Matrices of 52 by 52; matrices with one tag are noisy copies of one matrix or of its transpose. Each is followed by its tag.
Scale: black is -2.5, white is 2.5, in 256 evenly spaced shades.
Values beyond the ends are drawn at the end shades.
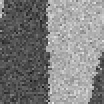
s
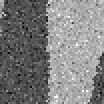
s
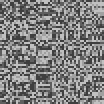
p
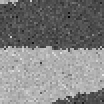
s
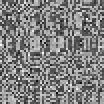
p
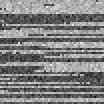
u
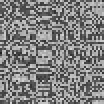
p
